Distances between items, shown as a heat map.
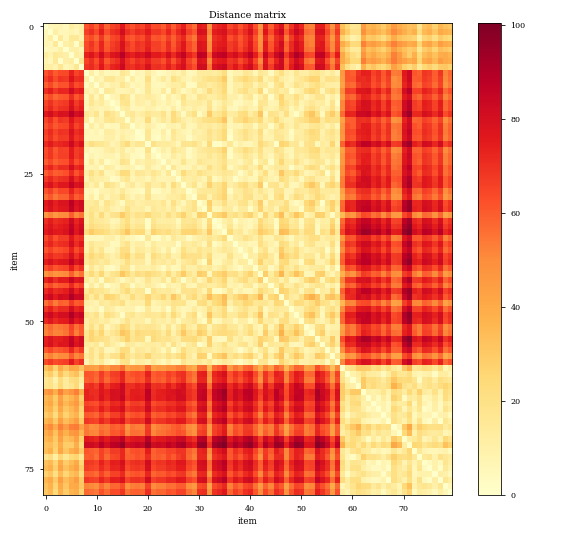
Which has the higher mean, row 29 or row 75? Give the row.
75
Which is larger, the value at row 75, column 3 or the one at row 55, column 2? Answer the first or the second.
the second
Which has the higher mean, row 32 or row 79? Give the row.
79
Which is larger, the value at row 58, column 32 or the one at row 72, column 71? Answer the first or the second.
the first
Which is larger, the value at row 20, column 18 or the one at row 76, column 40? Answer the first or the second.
the second
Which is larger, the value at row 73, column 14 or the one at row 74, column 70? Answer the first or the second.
the first
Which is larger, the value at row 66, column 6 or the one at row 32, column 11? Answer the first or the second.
the first
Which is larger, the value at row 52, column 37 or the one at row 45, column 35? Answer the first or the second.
the first
